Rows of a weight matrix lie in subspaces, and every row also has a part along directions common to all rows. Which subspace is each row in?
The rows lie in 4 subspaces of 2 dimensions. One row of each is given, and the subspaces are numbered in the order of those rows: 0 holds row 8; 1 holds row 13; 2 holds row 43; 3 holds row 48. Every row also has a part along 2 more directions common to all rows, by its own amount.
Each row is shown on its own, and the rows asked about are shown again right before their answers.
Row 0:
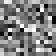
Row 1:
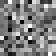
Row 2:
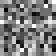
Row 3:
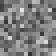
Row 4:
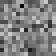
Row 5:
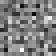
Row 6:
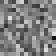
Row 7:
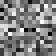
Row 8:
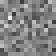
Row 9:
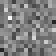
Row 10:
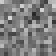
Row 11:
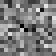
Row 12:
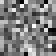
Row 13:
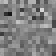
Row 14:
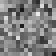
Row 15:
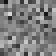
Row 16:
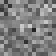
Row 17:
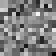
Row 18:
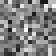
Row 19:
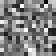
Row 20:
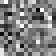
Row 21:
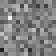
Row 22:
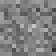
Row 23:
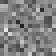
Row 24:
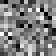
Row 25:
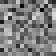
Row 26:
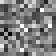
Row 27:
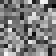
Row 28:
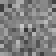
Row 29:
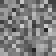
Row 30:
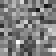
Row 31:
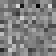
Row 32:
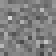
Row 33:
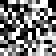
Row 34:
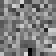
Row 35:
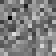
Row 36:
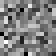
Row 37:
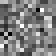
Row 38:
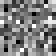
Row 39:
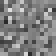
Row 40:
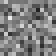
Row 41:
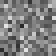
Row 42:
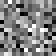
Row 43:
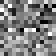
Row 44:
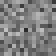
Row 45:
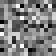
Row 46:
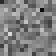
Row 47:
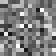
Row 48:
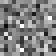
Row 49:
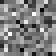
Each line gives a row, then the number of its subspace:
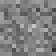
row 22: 2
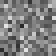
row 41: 0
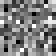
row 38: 3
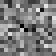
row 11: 2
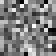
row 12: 3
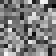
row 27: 0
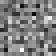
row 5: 3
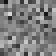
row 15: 1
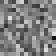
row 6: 3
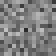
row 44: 2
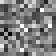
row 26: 3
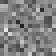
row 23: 3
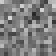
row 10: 0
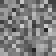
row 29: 0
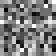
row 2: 3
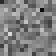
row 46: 3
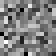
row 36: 1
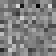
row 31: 3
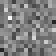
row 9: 0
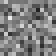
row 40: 0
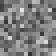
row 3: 1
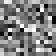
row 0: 2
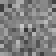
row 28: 2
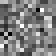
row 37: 3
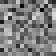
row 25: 1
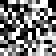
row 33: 0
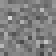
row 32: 0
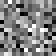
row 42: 2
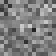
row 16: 2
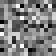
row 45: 3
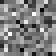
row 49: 3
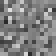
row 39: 1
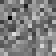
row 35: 0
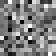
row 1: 0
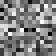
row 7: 2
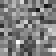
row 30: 3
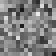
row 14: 1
